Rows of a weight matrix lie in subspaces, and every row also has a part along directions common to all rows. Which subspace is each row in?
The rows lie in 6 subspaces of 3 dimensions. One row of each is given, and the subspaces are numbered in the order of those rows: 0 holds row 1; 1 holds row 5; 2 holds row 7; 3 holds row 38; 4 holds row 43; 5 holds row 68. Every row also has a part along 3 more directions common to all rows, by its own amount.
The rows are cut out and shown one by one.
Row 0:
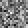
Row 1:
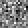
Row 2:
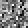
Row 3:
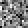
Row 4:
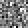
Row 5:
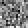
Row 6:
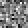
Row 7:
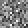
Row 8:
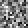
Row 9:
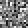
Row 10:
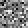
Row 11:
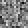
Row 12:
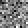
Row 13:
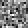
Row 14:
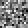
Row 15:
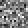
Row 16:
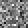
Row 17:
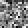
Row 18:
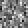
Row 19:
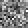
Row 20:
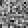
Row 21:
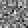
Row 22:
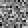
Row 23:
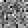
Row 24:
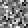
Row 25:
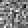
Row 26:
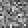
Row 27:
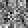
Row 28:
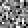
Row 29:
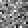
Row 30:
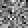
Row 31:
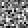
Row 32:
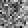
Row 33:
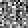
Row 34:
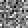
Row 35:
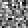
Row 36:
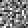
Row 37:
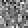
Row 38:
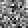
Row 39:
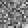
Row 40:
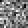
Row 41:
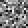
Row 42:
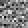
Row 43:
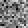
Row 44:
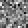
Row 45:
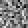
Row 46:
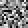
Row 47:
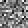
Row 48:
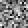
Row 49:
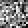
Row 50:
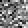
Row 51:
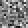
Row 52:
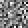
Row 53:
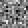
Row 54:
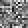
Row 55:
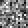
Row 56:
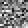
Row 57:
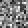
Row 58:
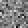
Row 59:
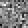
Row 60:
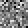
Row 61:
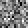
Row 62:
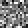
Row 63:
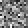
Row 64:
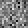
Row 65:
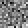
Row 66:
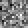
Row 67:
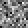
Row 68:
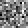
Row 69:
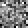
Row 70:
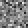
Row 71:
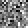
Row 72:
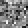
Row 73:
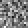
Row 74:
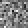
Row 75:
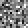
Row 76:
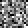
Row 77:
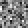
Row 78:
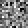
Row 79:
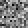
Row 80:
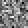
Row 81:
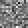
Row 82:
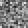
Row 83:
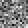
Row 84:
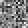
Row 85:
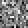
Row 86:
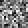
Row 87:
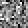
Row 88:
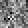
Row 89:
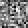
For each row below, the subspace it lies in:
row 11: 1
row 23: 4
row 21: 3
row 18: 3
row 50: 4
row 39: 1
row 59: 0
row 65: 1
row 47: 4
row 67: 2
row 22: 0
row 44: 5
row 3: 3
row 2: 3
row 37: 1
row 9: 1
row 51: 5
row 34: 4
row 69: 0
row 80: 1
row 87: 5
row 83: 3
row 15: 4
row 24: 2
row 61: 3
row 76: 1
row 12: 4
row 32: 4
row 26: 0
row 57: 2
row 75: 2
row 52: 1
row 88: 3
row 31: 5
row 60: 1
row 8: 2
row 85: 1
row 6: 5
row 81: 0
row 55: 5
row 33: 0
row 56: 1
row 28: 2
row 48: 0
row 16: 3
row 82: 5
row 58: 4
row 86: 4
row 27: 3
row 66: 3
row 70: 5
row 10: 4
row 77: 3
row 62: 5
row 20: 5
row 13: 5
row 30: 3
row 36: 2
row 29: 4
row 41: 0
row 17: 0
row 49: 5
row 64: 2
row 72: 0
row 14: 5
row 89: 5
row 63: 0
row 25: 2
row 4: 1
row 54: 0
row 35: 2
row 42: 4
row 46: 4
